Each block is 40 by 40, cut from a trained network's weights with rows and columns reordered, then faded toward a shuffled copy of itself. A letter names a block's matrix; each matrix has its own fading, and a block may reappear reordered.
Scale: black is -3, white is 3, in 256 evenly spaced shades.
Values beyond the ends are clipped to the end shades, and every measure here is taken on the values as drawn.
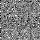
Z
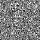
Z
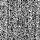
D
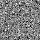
Z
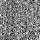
D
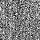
D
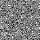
Z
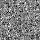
Z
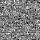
Z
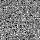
Z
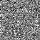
Z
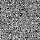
Z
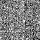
D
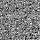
Z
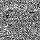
Z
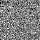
Z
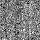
D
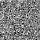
Z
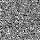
Z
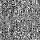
D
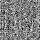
D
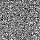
Z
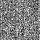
D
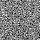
Z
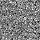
Z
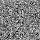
Z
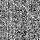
D
